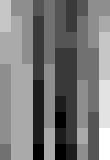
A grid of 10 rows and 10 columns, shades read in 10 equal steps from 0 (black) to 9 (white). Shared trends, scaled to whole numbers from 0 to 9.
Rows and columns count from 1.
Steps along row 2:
down down down up down down up up up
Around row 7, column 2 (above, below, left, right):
6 6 5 6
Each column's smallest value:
4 5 5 0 4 0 1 3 3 5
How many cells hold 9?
2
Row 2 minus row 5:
2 0 -1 0 -1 1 0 0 1 -1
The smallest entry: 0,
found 3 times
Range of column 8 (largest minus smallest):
3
